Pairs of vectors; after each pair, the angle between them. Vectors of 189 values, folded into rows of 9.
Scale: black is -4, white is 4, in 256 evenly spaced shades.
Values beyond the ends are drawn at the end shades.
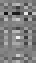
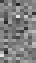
partly opposed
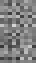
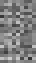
nearly opposite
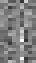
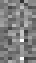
nearly parallel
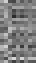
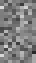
orthogonal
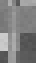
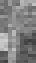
nearly parallel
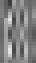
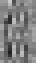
nearly opposite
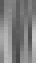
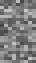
orthogonal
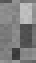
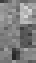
nearly parallel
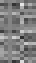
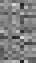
nearly opposite
